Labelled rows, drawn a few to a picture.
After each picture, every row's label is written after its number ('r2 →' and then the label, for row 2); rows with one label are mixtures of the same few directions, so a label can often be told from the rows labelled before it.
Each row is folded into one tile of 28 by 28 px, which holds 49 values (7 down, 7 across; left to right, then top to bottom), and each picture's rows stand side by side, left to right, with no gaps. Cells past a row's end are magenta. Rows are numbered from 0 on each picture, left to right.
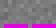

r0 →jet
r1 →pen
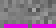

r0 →jet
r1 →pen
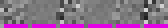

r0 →pen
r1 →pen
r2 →jet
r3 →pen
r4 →jet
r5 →jet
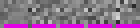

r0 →jet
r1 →pen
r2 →pen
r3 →pen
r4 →jet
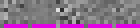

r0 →jet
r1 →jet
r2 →pen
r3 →pen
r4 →pen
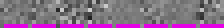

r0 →pen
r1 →jet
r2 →pen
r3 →jet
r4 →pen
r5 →pen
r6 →jet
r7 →jet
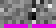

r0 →pen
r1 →jet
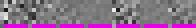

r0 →jet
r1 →jet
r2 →pen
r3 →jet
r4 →pen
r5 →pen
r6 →pen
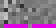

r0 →jet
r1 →pen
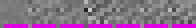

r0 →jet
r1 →pen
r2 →pen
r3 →pen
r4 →pen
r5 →pen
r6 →pen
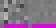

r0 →jet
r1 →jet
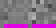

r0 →jet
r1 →jet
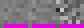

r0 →jet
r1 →jet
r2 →pen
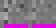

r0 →jet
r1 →jet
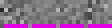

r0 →pen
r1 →pen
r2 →pen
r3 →jet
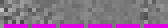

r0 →pen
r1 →pen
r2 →jet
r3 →jet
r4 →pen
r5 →jet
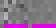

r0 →jet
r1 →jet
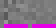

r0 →jet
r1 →jet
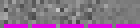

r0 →jet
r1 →jet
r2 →pen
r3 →jet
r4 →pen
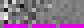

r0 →jet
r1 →jet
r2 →pen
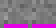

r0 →jet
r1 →jet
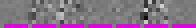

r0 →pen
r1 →jet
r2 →jet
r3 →pen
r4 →pen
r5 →jet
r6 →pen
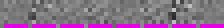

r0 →jet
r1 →jet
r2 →pen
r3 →pen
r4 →pen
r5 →pen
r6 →jet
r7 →jet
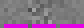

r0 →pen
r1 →pen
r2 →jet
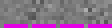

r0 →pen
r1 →jet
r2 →jet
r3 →pen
